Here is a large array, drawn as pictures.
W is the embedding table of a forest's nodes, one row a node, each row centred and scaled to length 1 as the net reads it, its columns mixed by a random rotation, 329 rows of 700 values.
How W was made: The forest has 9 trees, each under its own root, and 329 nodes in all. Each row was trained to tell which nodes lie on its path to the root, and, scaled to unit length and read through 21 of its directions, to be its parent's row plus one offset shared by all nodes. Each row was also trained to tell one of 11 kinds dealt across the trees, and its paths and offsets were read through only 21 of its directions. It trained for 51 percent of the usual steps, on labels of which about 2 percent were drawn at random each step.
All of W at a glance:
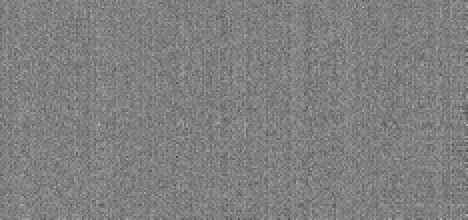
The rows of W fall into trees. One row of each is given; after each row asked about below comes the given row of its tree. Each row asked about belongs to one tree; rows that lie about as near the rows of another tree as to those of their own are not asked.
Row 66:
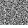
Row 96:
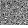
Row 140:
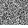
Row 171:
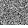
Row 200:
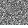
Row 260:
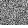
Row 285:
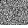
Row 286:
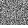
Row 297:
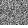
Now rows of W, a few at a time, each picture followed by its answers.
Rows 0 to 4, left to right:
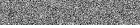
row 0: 171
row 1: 96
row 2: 285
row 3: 96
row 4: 200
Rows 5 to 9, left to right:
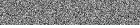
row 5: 200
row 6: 96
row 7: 260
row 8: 297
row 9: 297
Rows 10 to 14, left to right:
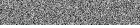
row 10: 297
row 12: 285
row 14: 96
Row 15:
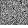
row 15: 260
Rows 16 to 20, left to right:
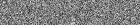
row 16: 285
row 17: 297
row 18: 140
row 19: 297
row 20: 200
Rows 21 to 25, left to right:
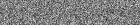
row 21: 285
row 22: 140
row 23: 96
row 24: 285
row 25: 297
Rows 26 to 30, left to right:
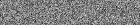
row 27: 96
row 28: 297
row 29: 140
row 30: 96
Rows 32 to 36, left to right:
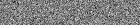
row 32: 297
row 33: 260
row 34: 200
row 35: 140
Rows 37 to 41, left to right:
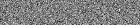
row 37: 260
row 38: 96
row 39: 297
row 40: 297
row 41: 96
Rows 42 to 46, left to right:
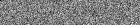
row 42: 297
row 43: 260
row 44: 297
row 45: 200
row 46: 200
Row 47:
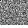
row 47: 285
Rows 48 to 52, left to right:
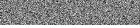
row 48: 285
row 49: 140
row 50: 297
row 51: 260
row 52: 96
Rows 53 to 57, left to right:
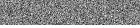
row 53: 200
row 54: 260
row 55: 96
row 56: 285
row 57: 66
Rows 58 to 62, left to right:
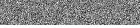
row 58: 200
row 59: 140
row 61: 297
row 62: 200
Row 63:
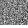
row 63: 285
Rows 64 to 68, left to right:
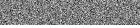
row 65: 96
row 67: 200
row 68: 171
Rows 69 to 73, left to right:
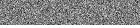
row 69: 140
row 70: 96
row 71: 260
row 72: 285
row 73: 140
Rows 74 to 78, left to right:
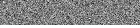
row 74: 285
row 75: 140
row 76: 140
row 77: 96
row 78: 285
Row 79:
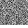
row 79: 260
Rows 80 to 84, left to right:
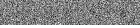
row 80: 297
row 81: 297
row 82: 66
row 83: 200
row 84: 171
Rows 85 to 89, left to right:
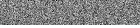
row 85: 260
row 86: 285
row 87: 285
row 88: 297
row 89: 200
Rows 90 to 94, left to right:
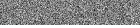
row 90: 297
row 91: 96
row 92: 96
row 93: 140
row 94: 200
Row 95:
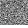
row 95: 96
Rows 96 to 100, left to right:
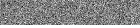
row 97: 96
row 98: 96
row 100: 200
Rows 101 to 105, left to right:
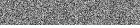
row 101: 297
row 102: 260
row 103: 200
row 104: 297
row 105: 260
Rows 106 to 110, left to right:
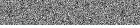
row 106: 200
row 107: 200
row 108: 96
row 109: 96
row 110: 200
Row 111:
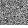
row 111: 96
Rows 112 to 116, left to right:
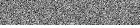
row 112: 260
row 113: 285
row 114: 286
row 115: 286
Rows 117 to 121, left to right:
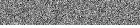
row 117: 200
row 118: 285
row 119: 297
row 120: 66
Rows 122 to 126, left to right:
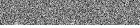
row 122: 96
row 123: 260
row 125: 297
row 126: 260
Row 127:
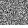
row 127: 285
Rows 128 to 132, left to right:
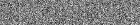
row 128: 200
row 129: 96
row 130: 297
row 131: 140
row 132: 200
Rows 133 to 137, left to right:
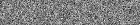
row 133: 260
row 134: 285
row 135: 171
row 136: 140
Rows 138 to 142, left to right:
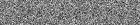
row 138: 96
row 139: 260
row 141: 285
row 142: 140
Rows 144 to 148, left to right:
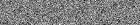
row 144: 96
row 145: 200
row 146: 297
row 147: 285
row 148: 96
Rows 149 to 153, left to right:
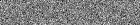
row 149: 285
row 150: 96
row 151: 285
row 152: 200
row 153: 260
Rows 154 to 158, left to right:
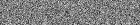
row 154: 297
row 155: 96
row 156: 260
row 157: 171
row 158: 285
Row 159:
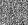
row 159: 66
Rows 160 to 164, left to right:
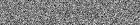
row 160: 171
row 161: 285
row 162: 140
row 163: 140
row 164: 297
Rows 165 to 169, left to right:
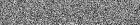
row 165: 260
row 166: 140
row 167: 200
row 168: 140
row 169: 285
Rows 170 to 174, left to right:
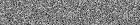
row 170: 171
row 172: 286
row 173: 200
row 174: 286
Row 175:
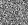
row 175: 285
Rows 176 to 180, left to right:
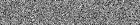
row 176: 171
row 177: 285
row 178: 285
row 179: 171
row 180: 285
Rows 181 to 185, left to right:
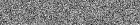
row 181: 200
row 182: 297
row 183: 260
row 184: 260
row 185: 200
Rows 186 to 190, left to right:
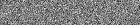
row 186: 260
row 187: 260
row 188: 260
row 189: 96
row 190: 285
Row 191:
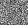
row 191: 171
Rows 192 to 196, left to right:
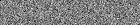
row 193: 286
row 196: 140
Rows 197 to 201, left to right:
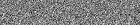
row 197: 200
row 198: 140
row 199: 96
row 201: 285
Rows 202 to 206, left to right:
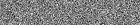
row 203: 286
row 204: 297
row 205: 260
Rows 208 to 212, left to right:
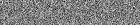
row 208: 286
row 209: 286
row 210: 66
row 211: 297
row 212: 140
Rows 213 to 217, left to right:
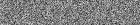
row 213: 140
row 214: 285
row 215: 285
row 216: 285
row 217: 140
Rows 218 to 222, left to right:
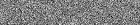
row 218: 171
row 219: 285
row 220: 200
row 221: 96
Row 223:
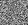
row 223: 285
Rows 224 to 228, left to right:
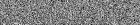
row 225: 140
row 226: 285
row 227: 171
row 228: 66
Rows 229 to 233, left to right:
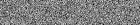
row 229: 140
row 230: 297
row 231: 171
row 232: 96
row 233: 285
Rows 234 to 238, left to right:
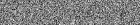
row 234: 297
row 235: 297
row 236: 297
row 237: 140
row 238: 171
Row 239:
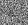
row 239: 200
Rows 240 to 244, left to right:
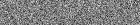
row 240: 140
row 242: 260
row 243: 297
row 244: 200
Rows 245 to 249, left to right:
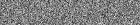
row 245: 260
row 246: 260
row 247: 260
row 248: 140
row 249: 200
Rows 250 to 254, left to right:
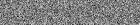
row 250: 285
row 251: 66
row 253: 140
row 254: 200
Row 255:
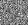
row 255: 285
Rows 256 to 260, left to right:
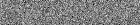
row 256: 171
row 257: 66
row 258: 297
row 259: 96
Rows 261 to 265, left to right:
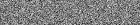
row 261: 260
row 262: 297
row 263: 297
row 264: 96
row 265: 140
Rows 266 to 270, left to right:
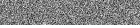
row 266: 96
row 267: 96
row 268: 140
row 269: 66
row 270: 260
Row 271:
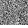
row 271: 140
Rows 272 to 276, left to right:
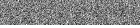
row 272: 200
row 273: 297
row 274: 140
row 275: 297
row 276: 140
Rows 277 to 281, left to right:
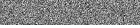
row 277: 260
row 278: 171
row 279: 96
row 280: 96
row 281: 200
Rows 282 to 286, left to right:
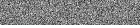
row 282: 260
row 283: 260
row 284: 140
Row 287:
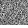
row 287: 260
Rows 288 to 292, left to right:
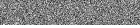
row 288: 297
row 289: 200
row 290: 260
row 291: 285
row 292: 200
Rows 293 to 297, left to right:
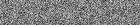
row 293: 140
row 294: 286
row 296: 260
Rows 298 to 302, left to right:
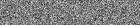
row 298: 140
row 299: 171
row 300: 285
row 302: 260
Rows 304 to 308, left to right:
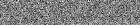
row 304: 200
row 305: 297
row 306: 96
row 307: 140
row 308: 200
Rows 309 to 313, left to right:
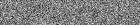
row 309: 297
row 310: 200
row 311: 285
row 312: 171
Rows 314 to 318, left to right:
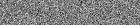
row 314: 200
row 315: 140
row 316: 140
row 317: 297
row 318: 140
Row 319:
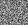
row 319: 285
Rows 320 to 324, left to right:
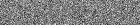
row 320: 96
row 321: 200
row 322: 297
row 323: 260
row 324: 140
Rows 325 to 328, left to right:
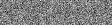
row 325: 200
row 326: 260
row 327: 140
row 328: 200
